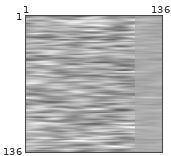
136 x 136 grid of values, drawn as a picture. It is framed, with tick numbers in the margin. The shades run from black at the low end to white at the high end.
Seam: vertical, 80% of the way across, the right part calmer. Histogram: bell-shaped. Grain: streaks across. Mirror symmetry: none.
